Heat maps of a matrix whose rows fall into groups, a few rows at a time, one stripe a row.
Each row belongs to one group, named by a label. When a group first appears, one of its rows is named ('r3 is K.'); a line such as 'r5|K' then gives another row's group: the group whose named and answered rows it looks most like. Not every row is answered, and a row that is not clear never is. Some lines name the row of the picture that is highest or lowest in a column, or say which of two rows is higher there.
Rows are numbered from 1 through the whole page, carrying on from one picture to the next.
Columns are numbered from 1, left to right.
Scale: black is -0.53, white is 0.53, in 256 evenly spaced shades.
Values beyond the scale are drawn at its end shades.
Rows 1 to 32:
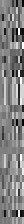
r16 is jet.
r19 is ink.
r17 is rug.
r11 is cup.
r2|ink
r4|ink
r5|cup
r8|jet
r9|cup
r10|jet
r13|ink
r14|ink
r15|ink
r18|jet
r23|ink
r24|ink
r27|rug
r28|ink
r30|rug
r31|cup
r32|rug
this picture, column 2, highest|11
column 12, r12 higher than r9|Yes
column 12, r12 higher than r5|Yes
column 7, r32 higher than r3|No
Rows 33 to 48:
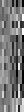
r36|cup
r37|rug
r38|jet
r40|cup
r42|cup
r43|jet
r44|jet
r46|cup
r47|rug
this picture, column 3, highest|48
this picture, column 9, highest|48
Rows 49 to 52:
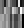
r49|cup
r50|ink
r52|jet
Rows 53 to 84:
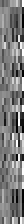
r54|jet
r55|jet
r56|jet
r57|jet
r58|cup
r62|cup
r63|jet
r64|rug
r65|rug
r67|cup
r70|cup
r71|jet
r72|ink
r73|ink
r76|rug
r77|rug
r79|rug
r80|jet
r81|jet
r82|jet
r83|jet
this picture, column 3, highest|59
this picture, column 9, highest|73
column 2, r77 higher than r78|Yes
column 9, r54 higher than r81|Yes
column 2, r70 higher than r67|No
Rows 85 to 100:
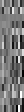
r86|ink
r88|jet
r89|rug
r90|cup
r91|cup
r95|jet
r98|ink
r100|cup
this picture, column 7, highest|86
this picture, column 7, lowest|91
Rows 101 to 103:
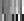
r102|rug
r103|cup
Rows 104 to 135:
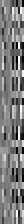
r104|jet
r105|ink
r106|rug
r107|cup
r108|ink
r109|rug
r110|cup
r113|cup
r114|rug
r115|cup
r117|rug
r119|ink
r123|cup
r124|rug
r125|jet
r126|ink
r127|ink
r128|jet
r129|jet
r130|rug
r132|jet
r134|ink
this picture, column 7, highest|105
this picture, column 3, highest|126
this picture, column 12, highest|114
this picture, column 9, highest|134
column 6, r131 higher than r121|Yes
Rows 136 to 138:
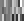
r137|rug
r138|cup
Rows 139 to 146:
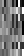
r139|cup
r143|jet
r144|rug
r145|cup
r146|rug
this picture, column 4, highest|143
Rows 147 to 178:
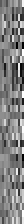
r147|rug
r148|jet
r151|cup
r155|ink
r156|cup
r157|cup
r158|jet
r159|cup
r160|rug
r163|jet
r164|ink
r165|rug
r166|rug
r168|rug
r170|jet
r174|ink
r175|rug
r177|rug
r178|rug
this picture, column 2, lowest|152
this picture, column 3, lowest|156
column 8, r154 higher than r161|Yes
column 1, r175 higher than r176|Yes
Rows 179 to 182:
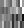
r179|ink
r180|rug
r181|jet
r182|cup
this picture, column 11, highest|179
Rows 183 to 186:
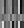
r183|cup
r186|cup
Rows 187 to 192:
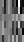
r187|cup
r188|cup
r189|rug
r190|cup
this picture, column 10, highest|187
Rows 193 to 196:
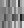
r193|ink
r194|rug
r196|rug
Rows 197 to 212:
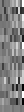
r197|rug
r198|cup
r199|rug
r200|rug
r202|jet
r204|rug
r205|jet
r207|rug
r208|ink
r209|jet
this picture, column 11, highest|208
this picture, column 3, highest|208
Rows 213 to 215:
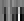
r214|cup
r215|cup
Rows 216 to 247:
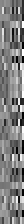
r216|jet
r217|cup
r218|jet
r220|cup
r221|cup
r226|rug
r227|rug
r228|rug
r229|rug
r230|cup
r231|ink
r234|rug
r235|rug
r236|jet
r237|jet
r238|ink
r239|rug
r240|jet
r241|jet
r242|rug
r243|jet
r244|ink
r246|jet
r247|ink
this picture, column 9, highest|244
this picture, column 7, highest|238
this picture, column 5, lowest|245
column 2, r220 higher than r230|Yes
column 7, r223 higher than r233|Yes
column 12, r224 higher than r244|No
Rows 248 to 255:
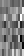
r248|jet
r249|rug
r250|ink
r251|cup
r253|cup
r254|jet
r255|rug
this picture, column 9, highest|255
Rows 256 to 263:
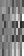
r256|jet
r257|ink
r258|rug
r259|cup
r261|jet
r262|rug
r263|rug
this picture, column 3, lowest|259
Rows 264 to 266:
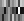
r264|ink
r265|cup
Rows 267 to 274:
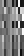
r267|cup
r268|ink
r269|rug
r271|rug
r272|cup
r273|cup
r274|cup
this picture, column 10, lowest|268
